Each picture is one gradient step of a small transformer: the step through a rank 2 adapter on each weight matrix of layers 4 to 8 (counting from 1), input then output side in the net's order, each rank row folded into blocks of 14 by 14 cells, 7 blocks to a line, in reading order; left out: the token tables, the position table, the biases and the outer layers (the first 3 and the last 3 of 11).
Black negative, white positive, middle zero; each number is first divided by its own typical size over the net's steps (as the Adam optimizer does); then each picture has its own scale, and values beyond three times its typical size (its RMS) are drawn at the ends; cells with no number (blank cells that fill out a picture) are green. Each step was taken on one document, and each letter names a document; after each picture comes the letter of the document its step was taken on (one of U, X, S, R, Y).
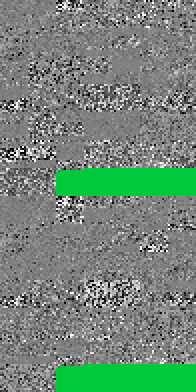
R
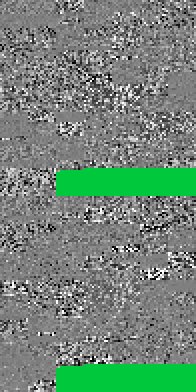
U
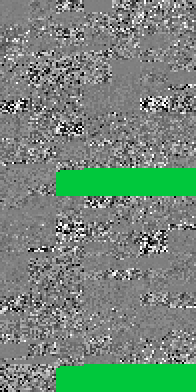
R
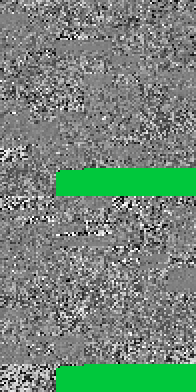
U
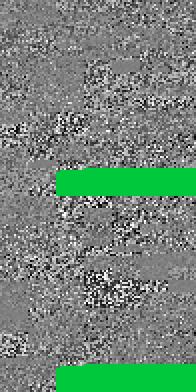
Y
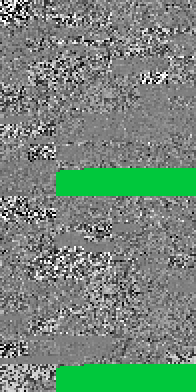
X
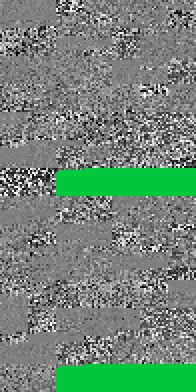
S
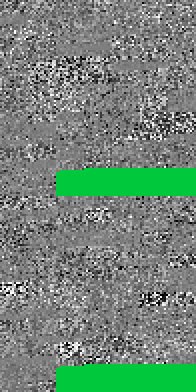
U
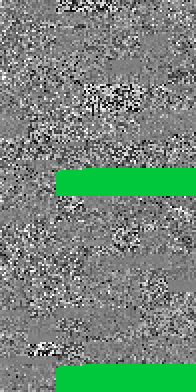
S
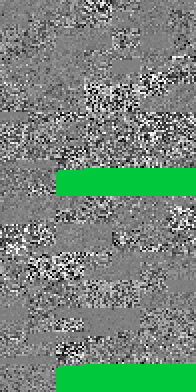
S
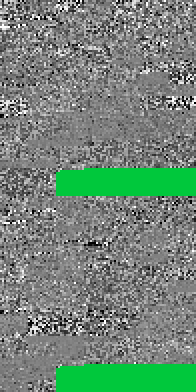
X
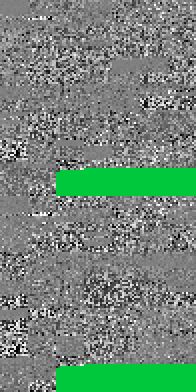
Y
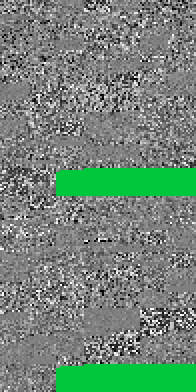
U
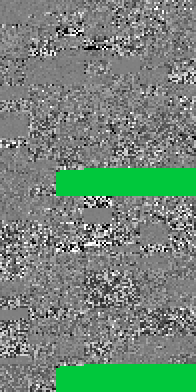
Y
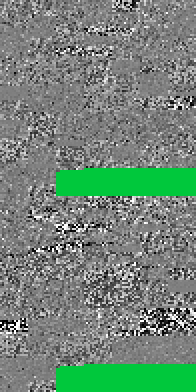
Y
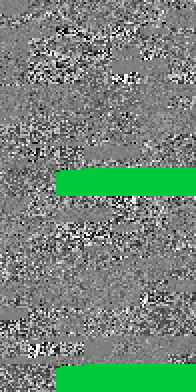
Y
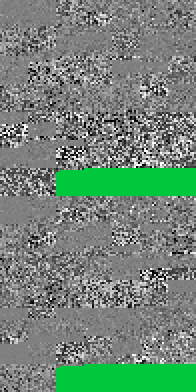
S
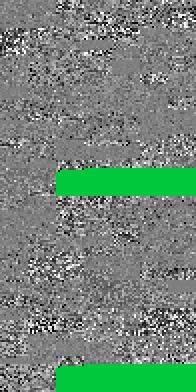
R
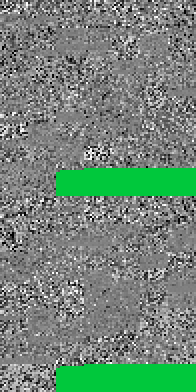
U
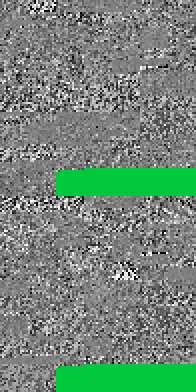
U
